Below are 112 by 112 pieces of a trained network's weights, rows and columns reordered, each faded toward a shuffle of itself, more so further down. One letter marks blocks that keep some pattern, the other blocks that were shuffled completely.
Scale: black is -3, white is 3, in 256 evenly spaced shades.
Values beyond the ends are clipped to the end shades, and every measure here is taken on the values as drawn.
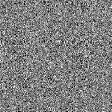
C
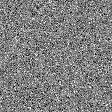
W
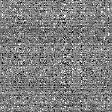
C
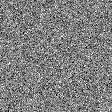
W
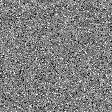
W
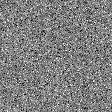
W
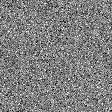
W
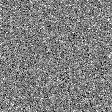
W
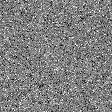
W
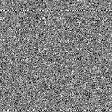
C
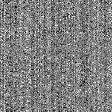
C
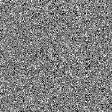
C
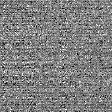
C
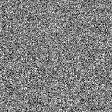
C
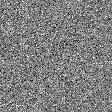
W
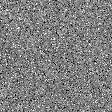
W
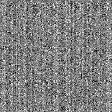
C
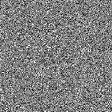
C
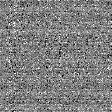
C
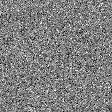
W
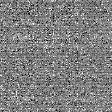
C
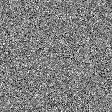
W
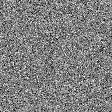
W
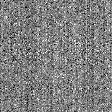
C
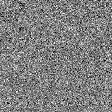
C
